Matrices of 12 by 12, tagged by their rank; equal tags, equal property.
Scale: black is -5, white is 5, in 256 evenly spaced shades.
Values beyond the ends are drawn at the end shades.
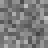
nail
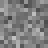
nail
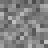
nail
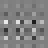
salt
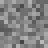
nail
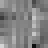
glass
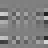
salt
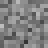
nail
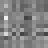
glass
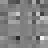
glass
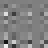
salt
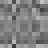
glass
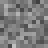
nail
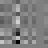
salt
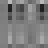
salt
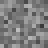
nail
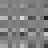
salt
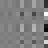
salt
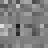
glass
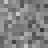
nail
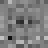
glass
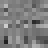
glass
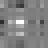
salt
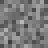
nail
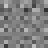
glass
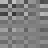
salt
